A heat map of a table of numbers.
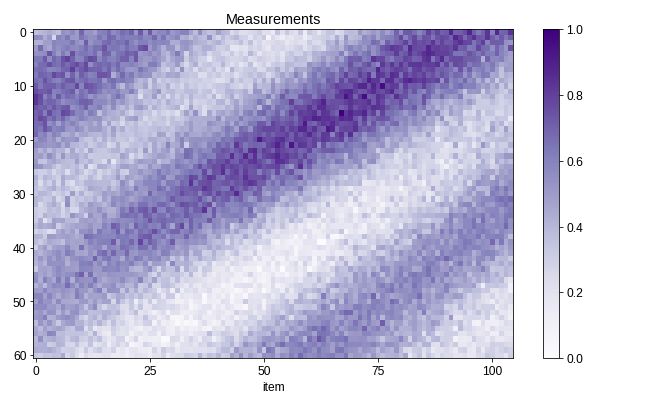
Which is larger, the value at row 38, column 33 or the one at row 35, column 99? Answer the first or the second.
the first
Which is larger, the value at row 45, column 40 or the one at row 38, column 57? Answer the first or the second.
the first
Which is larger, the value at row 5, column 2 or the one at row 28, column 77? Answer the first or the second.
the first
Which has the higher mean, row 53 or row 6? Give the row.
6
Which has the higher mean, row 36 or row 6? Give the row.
6
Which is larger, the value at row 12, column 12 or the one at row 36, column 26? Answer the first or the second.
the second
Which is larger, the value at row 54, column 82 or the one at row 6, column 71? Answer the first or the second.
the second
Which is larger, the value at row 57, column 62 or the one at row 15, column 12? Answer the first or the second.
the first
